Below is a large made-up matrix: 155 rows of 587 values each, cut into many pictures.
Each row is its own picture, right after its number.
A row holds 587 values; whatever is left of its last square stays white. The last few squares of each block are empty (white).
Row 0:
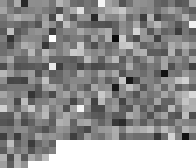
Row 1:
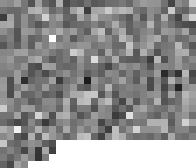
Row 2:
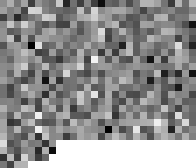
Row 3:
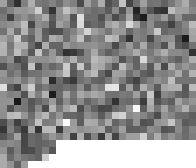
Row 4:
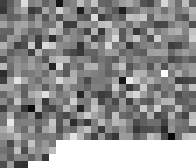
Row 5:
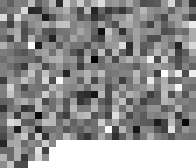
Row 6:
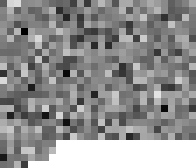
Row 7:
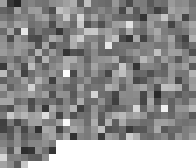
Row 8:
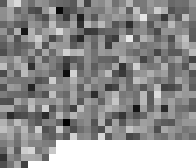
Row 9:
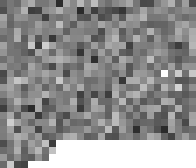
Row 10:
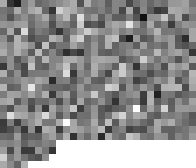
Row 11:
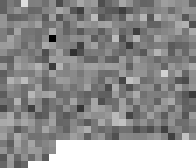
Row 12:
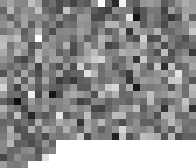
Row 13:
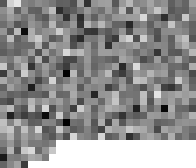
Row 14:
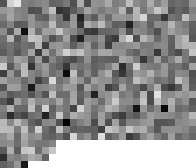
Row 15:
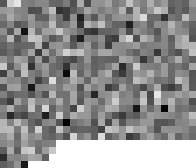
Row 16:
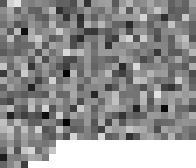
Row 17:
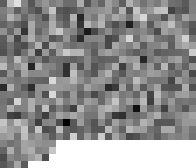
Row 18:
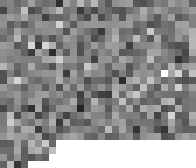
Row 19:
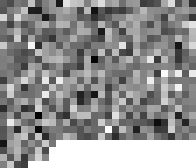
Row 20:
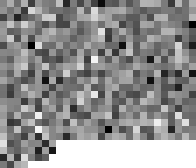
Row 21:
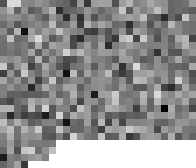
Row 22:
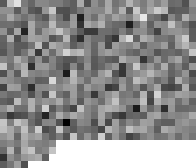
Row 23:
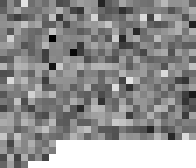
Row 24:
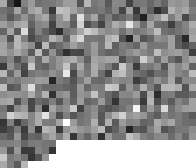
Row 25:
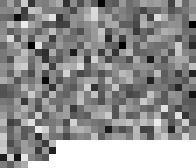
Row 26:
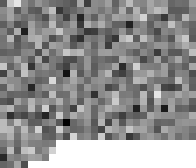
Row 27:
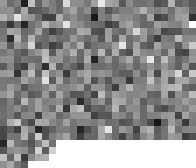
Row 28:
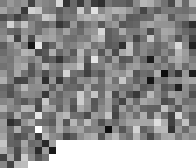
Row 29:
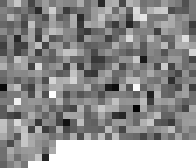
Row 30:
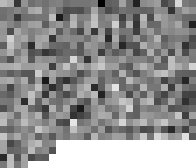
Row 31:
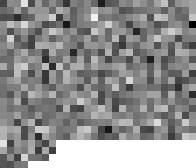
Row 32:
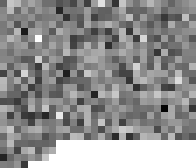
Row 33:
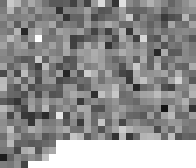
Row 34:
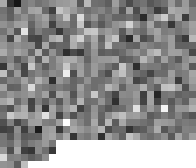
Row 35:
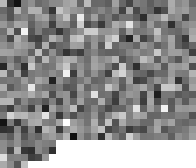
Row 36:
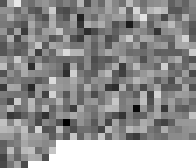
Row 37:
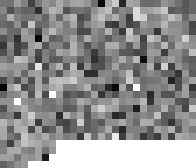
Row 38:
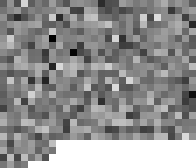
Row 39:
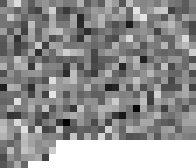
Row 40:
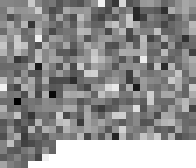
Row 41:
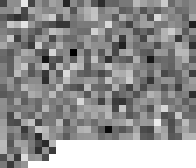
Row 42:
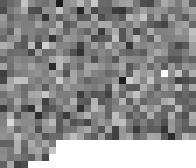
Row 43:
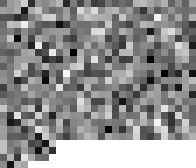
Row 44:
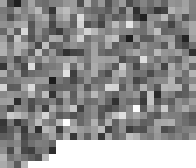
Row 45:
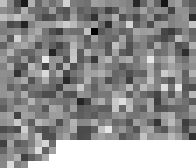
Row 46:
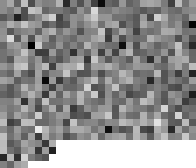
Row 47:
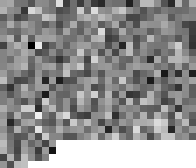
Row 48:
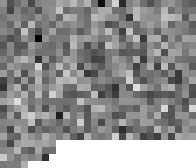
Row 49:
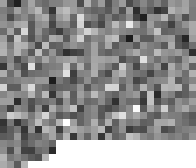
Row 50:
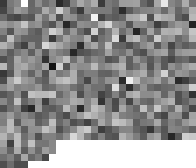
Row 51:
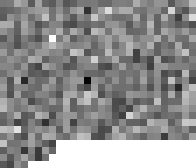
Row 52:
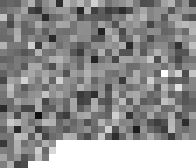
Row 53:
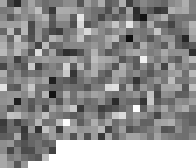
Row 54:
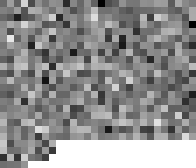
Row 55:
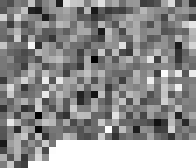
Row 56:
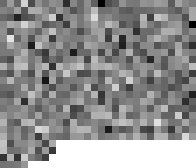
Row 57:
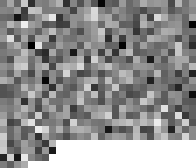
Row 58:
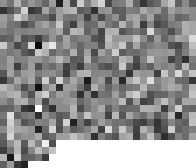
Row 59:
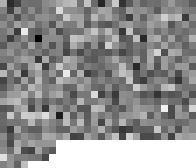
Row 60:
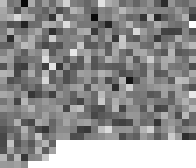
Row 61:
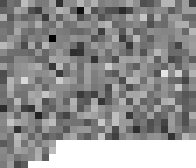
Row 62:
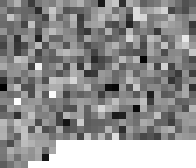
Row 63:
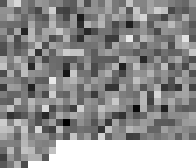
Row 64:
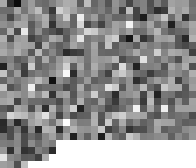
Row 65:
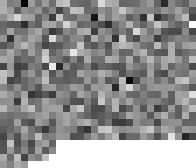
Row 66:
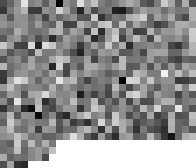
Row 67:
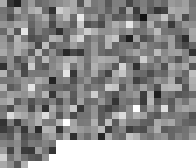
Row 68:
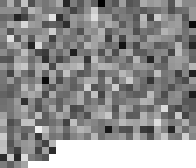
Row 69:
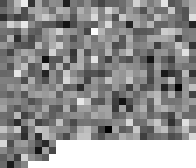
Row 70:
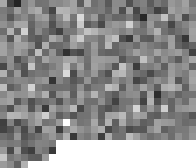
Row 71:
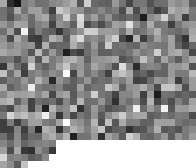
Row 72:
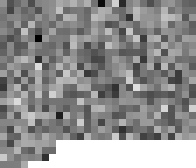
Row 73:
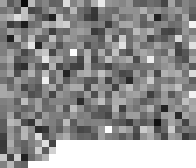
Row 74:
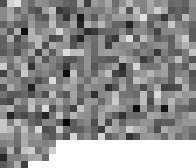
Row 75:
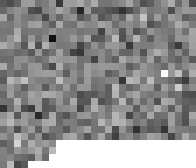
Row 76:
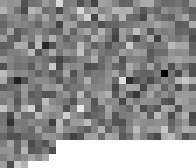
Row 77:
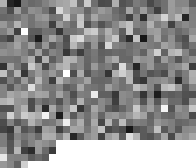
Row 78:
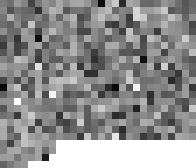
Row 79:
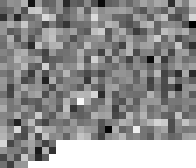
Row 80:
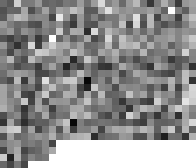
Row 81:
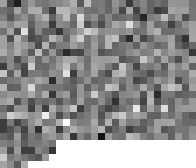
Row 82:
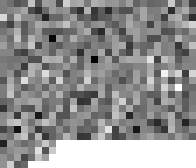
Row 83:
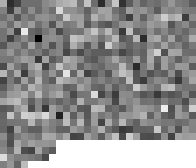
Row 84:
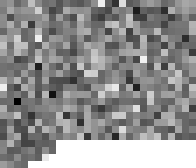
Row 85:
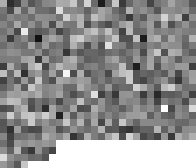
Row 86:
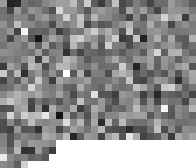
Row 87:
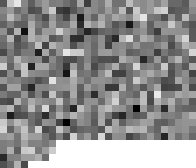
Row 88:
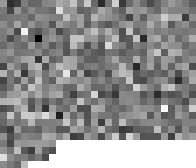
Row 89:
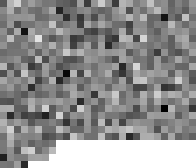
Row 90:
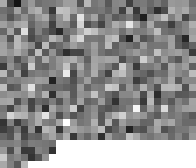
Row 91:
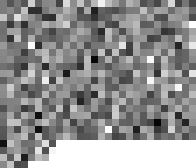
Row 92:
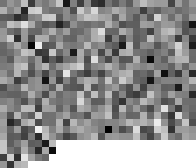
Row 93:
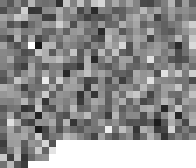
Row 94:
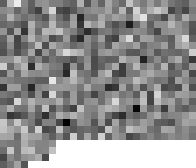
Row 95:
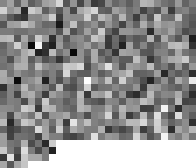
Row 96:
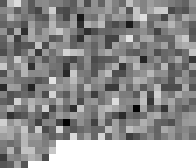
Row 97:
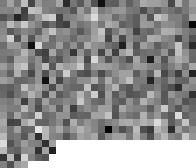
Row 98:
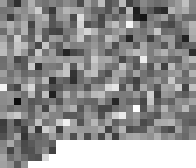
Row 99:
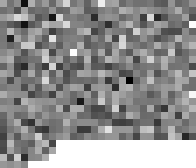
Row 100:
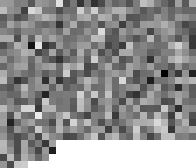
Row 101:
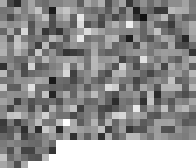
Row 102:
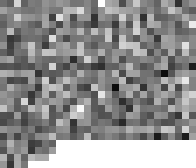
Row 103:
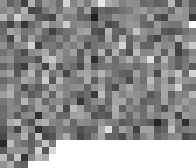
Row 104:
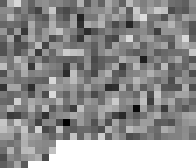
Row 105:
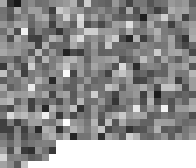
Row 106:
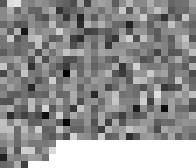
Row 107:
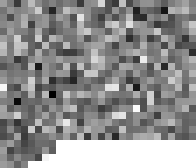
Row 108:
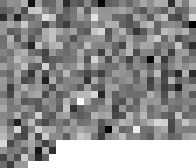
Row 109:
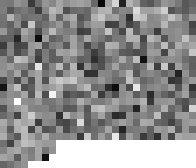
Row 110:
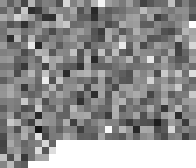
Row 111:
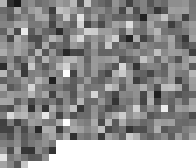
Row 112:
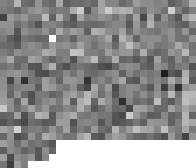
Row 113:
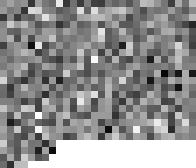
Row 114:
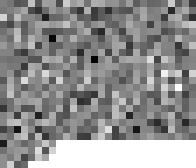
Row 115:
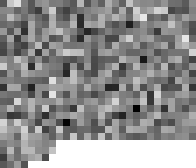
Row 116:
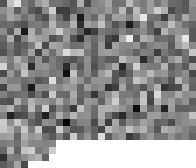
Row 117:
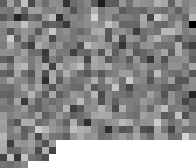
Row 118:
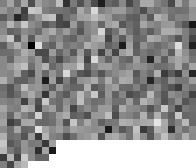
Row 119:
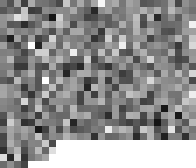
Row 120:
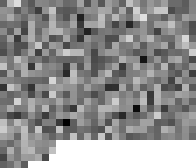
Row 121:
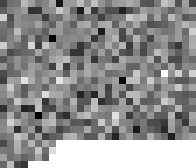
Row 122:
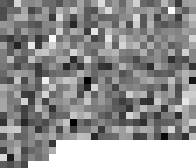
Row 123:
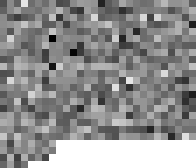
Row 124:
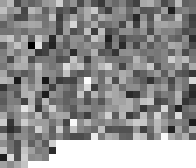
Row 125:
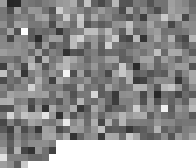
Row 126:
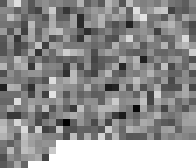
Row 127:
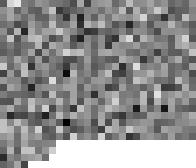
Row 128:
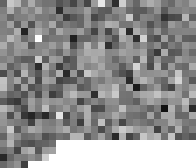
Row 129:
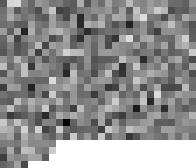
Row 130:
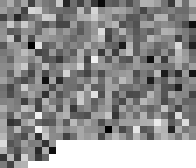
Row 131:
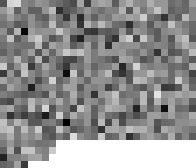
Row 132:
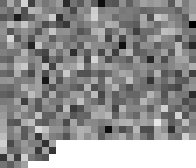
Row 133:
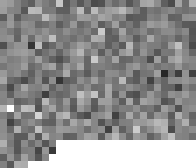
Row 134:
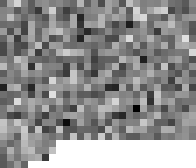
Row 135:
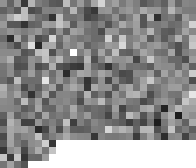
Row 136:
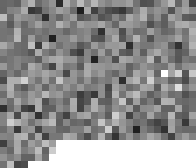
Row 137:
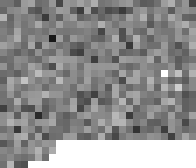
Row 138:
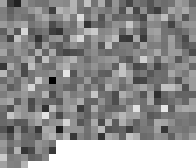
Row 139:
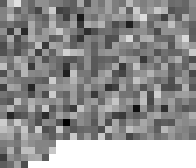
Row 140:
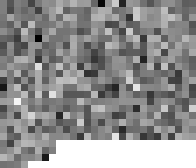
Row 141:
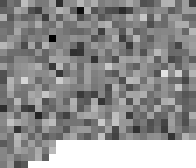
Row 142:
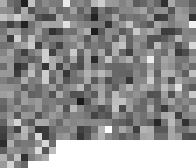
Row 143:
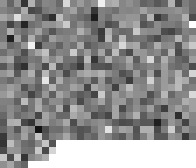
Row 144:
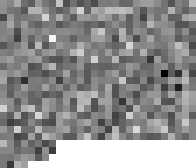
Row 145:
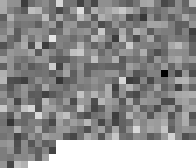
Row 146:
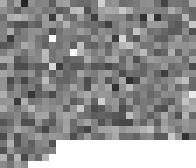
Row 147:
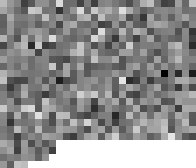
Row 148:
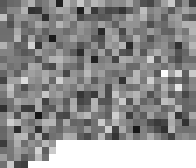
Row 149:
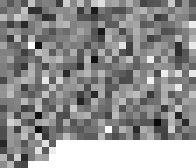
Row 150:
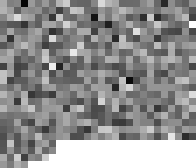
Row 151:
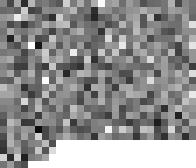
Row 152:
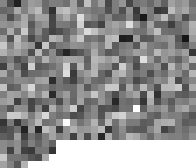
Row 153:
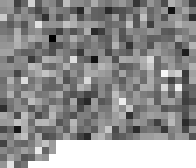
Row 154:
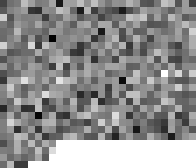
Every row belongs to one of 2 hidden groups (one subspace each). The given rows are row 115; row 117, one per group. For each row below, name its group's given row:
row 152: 115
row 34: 115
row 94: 115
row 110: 117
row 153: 117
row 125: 115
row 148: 117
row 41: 117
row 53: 115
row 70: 115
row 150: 117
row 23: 117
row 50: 117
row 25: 117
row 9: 117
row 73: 117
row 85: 115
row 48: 115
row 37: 115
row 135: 117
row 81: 115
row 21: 115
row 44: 115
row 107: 115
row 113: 117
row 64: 115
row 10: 115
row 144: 117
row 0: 117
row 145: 117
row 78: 115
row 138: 115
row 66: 117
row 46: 117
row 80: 117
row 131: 115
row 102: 117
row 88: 115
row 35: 115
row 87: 115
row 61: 117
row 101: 115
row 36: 115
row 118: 117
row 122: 117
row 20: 117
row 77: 115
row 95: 117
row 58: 117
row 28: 117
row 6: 115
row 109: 115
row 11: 117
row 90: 115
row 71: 115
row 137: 117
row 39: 115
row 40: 115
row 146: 117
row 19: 117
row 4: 117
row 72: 115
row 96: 115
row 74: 115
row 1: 117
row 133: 117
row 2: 117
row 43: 117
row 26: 115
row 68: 117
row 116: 115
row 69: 117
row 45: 117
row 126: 115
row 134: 115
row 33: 115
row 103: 117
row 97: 117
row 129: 115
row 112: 117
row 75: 117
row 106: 115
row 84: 115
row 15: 115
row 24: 115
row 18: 117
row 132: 117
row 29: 115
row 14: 115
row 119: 117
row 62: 115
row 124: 117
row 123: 117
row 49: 115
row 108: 117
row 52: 117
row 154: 117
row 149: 117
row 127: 115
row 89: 115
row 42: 117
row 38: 117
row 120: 115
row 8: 115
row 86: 115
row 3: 115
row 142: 117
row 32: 115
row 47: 117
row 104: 115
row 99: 117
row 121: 117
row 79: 117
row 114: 117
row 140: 115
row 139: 115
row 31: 117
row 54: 117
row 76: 117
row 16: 115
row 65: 117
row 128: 115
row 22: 115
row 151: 117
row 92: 117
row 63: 115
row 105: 115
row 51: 117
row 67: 115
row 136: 117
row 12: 115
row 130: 117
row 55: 117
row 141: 117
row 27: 117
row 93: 117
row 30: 117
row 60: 117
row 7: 115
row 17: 115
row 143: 117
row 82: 117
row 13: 115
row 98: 115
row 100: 117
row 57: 117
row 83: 115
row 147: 117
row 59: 115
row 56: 117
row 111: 115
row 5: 117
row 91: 117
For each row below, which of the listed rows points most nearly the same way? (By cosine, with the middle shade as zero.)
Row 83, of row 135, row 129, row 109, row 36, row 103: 109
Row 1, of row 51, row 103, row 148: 51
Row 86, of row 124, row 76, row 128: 124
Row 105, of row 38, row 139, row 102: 38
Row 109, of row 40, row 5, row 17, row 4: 17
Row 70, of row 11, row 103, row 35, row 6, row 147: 35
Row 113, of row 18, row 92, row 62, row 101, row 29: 92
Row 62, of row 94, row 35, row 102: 94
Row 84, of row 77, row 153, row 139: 153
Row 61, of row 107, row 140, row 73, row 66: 66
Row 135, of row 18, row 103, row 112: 103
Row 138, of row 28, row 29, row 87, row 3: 3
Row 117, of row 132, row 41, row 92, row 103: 132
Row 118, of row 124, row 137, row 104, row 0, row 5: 124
